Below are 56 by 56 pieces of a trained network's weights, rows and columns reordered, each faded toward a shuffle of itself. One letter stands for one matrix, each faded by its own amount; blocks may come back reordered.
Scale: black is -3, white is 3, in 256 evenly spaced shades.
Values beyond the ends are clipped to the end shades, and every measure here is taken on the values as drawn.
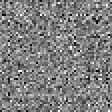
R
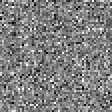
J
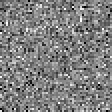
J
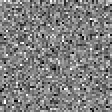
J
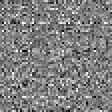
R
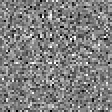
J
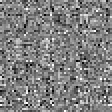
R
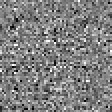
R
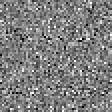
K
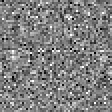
J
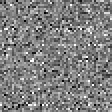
K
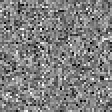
K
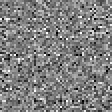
R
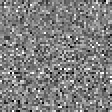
K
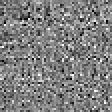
R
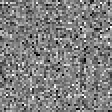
J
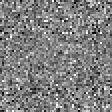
K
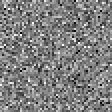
J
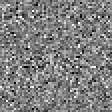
K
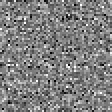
J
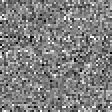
K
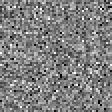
K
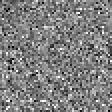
K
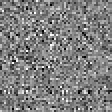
R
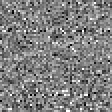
K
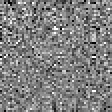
R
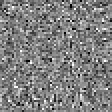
J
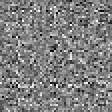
R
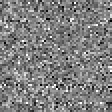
K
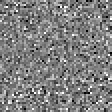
K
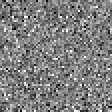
K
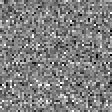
K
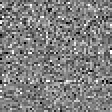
K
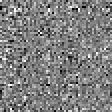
R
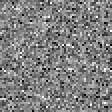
K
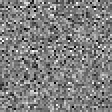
R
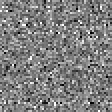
K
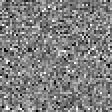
J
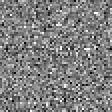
K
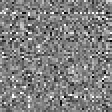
R
